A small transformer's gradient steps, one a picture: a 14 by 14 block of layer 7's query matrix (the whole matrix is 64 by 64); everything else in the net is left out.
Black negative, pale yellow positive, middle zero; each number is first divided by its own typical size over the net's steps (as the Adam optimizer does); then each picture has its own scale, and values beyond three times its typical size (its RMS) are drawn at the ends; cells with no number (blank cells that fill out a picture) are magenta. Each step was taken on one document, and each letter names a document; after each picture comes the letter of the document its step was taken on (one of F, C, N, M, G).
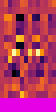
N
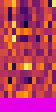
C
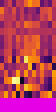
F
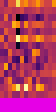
N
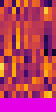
F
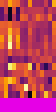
C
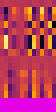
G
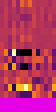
C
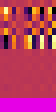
G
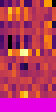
C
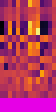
F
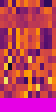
F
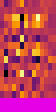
N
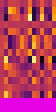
G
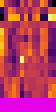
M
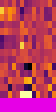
C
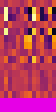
G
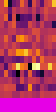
N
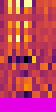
C
